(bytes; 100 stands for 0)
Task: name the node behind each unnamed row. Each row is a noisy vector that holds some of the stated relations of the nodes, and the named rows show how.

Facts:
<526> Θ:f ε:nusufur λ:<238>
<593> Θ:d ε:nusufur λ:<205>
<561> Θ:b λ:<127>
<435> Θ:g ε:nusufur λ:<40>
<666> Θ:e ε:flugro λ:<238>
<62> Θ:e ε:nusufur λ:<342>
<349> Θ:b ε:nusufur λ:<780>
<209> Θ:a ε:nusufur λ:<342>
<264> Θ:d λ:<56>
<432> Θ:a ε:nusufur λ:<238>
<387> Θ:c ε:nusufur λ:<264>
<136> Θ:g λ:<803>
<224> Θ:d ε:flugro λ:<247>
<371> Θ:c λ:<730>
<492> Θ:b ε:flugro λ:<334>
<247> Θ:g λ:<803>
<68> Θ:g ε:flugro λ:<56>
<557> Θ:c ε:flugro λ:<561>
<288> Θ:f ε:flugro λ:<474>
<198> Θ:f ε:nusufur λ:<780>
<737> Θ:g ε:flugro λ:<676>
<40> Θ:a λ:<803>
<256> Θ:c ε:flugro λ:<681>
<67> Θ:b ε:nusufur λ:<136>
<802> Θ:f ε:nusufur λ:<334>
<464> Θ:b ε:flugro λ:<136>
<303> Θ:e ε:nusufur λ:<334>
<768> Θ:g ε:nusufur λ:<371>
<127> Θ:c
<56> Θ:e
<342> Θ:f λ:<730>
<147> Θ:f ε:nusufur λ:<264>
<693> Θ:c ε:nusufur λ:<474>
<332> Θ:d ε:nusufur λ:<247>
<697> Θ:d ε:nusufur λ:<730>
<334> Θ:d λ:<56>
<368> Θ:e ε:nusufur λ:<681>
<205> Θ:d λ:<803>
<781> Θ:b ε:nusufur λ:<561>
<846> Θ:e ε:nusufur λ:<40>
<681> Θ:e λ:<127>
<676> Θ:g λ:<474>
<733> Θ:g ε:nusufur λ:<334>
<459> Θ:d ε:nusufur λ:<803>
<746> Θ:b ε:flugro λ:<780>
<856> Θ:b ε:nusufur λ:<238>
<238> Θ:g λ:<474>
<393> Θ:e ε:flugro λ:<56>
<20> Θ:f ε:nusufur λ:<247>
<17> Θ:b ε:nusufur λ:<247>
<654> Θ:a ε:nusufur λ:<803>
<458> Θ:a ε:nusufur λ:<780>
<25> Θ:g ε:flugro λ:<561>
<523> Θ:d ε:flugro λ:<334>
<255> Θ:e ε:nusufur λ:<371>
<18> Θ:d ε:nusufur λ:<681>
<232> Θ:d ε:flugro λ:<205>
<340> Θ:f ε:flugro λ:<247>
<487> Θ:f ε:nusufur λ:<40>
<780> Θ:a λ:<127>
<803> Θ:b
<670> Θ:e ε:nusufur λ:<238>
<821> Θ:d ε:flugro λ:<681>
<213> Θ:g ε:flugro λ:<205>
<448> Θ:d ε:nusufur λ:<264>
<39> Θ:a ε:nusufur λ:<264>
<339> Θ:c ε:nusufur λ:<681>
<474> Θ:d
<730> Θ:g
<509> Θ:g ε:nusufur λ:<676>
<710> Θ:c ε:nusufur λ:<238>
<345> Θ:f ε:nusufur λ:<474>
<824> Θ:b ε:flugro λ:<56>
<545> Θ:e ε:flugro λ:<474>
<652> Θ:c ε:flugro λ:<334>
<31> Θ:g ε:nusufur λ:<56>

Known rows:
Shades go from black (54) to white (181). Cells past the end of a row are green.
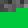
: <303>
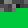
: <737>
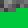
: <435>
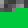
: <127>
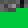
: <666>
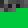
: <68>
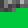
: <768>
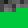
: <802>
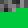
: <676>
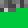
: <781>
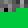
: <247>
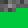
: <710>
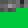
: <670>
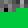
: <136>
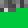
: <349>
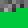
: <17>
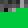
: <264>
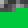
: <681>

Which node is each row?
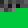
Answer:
<523>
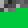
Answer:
<561>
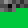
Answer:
<25>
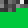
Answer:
<342>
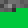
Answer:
<654>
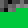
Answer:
<56>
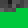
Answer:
<652>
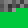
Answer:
<18>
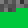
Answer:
<458>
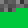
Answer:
<339>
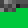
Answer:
<213>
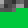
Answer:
<780>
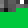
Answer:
<371>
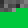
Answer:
<448>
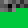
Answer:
<821>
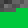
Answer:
<387>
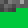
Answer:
<209>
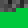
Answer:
<393>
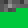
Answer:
<432>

